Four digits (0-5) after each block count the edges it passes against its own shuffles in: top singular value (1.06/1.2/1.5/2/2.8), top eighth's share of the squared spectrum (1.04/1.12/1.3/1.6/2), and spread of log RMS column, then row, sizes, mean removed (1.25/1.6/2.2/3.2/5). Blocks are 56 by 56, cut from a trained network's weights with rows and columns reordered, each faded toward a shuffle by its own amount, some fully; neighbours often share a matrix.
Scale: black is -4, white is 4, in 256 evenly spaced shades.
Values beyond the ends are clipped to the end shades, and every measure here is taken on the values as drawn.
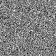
1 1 0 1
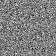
0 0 0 0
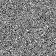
0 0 0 0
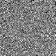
2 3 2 1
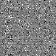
2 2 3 0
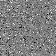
1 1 0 0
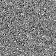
0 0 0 0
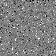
0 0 0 0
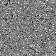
0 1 0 0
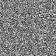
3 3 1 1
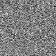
3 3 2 1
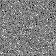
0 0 0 0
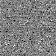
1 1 1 0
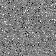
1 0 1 0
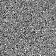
1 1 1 0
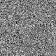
2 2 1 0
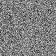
0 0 0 0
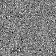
2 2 0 1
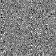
3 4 2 1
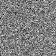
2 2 0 0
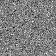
0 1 0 0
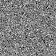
1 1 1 0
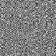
4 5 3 2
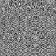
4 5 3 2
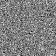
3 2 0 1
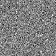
2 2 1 0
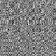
4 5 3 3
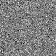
2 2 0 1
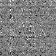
2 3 2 0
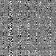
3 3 3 0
